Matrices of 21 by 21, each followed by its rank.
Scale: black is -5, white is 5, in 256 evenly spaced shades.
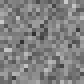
full rank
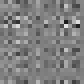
two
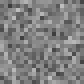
full rank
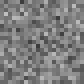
full rank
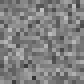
full rank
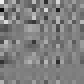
two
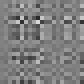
two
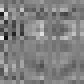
two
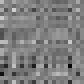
two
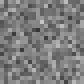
full rank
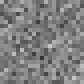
full rank
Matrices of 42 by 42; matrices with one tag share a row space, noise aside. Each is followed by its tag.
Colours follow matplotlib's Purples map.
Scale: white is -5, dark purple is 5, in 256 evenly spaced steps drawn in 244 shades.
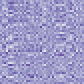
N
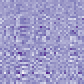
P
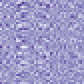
P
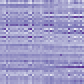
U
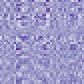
P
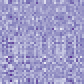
N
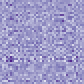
N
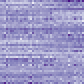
U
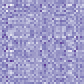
N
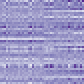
U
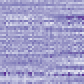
U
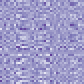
P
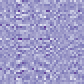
P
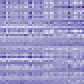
U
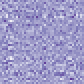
N
